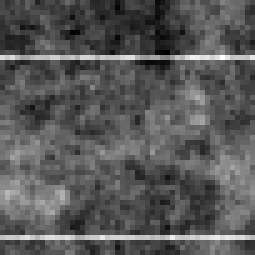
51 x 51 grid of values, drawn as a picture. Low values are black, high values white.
Histogram: skewed, a long tail of high values. Ninth with the highest average: bottom left. Grain: streaks across. Odd lines: rows 12 and 48. Ninth with the lowest average: top middle.
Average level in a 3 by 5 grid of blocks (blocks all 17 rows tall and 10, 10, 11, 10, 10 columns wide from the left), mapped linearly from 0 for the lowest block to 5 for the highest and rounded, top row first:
11013 | 32343 | 53214
